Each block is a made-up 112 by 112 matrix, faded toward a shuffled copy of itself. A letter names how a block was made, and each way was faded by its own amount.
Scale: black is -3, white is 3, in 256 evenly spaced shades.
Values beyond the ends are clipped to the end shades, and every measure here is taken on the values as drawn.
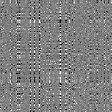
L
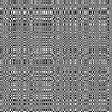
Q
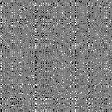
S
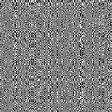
L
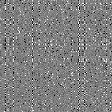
S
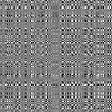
Q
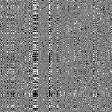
L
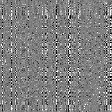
L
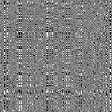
L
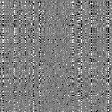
L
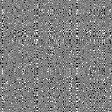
S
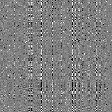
L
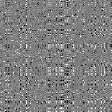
S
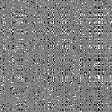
S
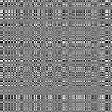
Q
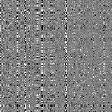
L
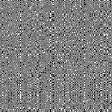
S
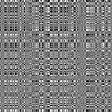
Q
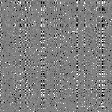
S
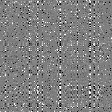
S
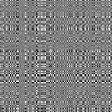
Q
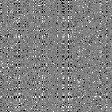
S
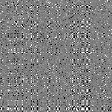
S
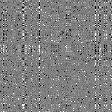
S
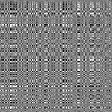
Q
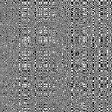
L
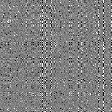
L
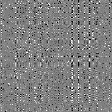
S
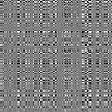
Q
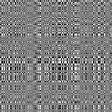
Q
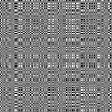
Q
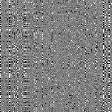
L
